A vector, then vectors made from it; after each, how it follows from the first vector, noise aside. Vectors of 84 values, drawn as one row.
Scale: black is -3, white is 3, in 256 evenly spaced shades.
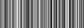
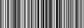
wrapped around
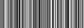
negated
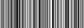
negated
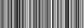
negated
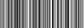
negated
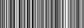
reversed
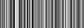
reversed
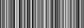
reversed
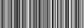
negated
